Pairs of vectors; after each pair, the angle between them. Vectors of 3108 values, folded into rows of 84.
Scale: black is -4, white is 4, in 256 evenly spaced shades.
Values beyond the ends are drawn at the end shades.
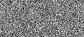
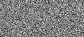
partly aligned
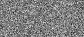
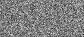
partly opposed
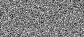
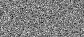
nearly parallel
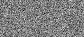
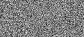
partly aligned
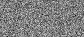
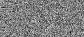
partly aligned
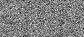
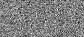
nearly parallel
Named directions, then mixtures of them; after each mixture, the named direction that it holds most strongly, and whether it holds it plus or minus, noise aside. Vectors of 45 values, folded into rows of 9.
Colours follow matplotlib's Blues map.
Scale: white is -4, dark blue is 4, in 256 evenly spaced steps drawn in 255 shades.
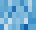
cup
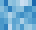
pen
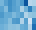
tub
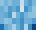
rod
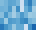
rod, plus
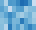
pen, minus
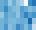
tub, minus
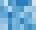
pen, minus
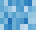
cup, minus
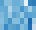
tub, minus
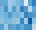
tub, minus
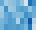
tub, minus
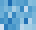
cup, minus
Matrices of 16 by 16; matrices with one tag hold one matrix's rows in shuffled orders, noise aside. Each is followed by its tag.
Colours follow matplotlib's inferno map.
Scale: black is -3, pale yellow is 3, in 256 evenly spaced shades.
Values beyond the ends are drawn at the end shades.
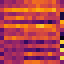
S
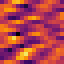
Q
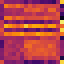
S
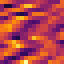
Q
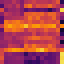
S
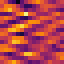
Q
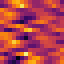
Q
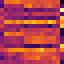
S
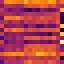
S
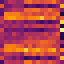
S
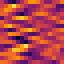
Q
